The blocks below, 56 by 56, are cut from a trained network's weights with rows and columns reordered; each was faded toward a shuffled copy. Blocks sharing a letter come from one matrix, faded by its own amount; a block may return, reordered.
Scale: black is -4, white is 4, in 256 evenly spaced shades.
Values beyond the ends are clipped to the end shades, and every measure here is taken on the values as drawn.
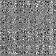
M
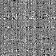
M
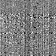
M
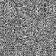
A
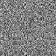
A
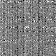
M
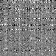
M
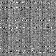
M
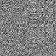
A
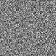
A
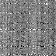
M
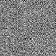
A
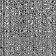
M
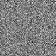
A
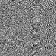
A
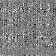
M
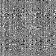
M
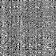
M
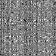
M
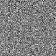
A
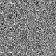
A
